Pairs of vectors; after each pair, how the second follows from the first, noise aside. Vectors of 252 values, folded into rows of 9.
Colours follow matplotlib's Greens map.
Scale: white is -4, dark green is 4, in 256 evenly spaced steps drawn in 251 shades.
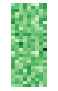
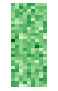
reversed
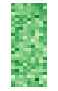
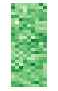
shuffled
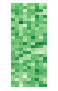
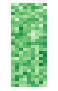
shuffled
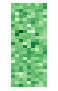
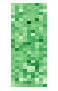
shuffled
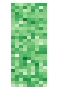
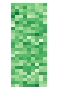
shuffled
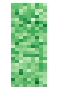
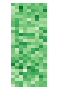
reversed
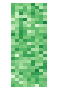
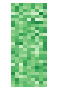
shuffled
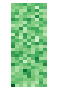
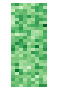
shuffled
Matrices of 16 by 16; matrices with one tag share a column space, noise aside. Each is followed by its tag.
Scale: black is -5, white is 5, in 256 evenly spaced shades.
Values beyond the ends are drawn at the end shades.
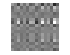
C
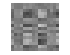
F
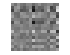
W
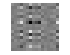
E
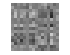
F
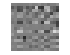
W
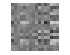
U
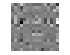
C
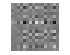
E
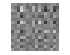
W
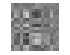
F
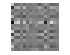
E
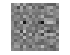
E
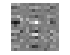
E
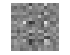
U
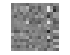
W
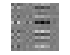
E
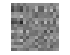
W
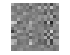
U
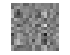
F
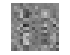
F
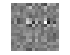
C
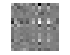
C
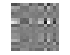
C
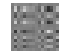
W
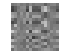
W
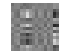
F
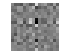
C
